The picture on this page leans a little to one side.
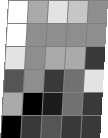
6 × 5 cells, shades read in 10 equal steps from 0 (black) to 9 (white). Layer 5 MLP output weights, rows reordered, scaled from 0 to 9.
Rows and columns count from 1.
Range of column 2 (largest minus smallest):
6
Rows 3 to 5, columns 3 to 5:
6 6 2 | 2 4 8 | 1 4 2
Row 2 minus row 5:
3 5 4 1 3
